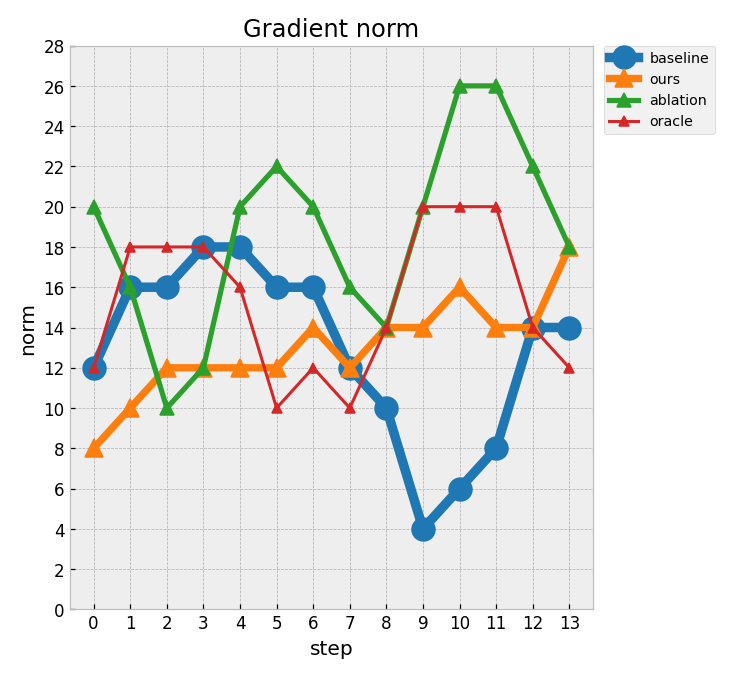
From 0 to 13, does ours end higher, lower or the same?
higher
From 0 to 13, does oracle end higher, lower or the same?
the same
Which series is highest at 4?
ablation
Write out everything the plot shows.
Title: Gradient norm
x-axis: step, ticks 0 1 2 3 4 5 6 7 8 9 10 11 12 13
y-axis: norm, ticks 0 2 4 6 8 10 12 14 16 18 20 22 24 26 28
Legend: baseline, ours, ablation, oracle
Values:
baseline: 12 16 16 18 18 16 16 12 10 4 6 8 14 14
ours: 8 10 12 12 12 12 14 12 14 14 16 14 14 18
ablation: 20 16 10 12 20 22 20 16 14 20 26 26 22 18
oracle: 12 18 18 18 16 10 12 10 14 20 20 20 14 12
